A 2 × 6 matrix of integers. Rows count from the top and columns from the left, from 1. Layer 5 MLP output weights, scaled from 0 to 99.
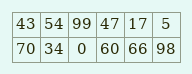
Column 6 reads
5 98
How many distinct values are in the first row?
6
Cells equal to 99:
1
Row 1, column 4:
47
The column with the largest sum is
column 1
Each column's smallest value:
43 34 0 47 17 5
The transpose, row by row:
43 70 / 54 34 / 99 0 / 47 60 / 17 66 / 5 98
